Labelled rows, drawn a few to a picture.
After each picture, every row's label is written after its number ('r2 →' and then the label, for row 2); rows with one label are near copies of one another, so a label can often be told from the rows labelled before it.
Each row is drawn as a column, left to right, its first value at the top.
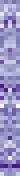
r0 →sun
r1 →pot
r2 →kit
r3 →pot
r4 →sun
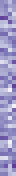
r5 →kit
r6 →kit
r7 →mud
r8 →sun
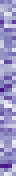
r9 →pot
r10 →sun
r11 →sun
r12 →mud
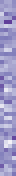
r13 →sun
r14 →mud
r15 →mud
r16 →kit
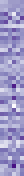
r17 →mud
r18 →mud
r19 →kit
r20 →sun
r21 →mud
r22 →kit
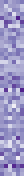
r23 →kit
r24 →pot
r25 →mud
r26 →sun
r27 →kit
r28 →pot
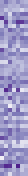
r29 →kit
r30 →pot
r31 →sun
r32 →mud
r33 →pot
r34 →mud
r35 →mud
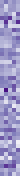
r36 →kit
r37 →pot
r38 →kit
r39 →sun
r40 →mud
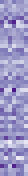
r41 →pot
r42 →kit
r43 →mud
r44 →pot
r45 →kit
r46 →kit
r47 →mud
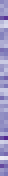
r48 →kit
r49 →kit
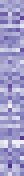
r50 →mud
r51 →mud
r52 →sun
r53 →mud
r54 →mud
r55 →kit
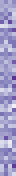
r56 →mud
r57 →kit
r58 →mud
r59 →sun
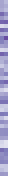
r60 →mud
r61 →mud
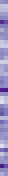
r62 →pot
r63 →pot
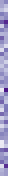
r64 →mud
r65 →pot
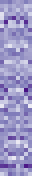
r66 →sun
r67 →pot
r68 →kit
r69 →kit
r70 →mud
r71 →kit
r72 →pot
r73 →sun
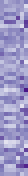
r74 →kit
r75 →mud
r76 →mud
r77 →mud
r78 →kit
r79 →sun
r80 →pot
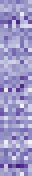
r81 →pot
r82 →mud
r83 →pot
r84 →kit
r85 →pot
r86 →sun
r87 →kit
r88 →mud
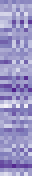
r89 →sun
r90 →sun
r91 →sun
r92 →pot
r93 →sun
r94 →pot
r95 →sun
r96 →pot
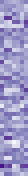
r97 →sun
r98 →kit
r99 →kit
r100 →mud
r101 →mud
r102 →sun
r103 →pot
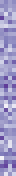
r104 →kit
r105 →sun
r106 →mud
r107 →sun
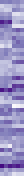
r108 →pot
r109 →pot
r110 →pot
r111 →sun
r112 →sun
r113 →sun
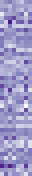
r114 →sun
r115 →kit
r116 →pot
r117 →kit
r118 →mud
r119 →mud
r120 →sun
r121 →mud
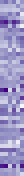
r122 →pot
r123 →pot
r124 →mud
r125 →pot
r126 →mud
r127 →sun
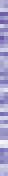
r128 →mud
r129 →mud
